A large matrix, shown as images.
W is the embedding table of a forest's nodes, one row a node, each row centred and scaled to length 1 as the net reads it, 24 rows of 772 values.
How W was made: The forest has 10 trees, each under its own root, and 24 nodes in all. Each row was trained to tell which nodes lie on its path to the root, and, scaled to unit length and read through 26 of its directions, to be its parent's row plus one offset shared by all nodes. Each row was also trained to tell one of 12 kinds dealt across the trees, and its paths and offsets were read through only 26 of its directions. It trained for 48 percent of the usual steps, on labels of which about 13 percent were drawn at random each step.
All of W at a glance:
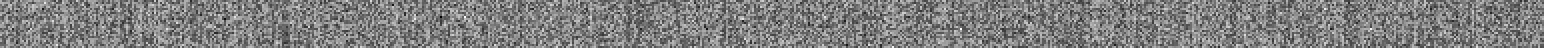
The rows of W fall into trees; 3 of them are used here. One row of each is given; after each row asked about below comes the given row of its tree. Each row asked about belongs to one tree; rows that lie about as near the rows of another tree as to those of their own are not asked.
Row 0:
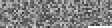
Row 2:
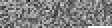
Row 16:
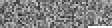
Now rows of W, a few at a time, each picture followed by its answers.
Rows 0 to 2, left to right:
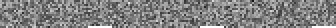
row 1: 16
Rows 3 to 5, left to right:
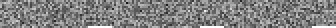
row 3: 2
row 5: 2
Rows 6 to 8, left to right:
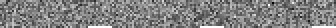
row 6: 16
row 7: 0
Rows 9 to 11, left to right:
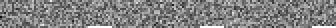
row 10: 2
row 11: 2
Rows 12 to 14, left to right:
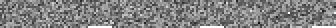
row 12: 16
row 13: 16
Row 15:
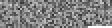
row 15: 2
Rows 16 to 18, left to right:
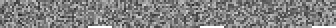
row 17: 0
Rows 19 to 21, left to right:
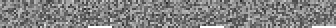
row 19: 0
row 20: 0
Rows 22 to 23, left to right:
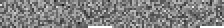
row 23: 0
